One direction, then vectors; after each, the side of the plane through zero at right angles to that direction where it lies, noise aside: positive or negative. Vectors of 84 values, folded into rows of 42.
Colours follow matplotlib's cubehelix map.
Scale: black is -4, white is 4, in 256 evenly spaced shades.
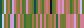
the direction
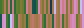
positive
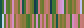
positive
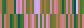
negative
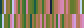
positive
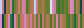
negative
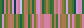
positive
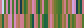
negative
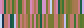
negative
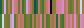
positive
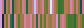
negative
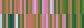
negative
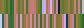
negative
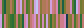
negative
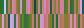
positive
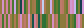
negative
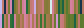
negative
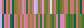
negative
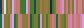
positive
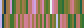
negative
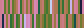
negative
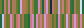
positive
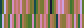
positive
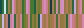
positive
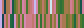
negative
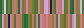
positive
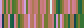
negative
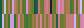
positive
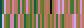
positive
